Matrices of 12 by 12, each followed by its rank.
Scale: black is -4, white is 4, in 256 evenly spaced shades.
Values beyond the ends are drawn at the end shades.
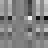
one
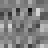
two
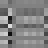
one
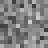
full rank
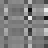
one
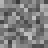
full rank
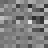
two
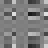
one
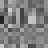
two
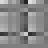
one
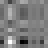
one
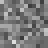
full rank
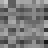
two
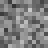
full rank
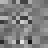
two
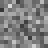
full rank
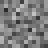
full rank
